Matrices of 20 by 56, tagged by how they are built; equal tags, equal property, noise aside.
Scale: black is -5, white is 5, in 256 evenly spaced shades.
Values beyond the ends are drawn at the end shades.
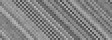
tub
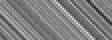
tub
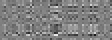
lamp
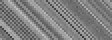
tub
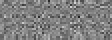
lamp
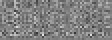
lamp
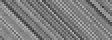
tub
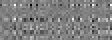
lamp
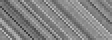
tub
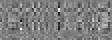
lamp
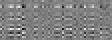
lamp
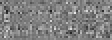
lamp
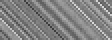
tub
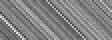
tub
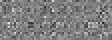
lamp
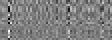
lamp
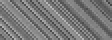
tub
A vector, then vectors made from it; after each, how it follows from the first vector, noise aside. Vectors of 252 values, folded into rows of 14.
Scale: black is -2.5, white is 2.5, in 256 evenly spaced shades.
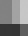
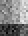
copied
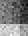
negated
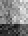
copied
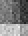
negated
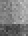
shrunk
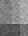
shrunk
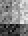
copied
